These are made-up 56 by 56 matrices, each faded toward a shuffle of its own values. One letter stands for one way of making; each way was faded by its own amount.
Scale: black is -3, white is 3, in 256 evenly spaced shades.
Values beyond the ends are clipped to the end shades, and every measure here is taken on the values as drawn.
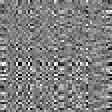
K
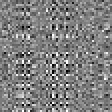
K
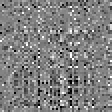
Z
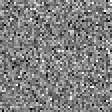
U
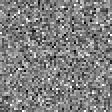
U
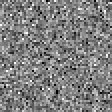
U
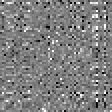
Z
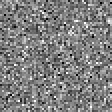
U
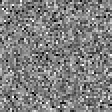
U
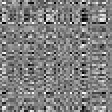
K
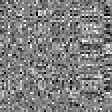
Z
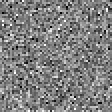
U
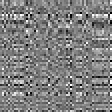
K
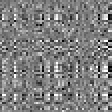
K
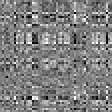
K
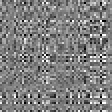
K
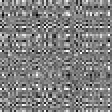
K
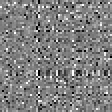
Z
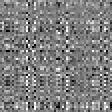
K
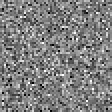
U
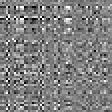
K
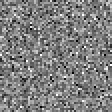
U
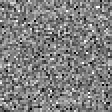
U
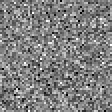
U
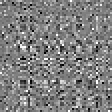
Z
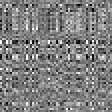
K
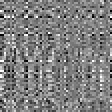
K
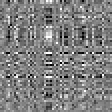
K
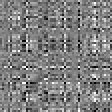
K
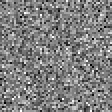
U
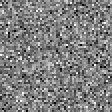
U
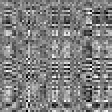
K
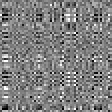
K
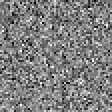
U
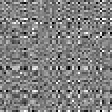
K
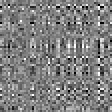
K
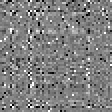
Z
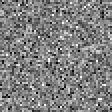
U
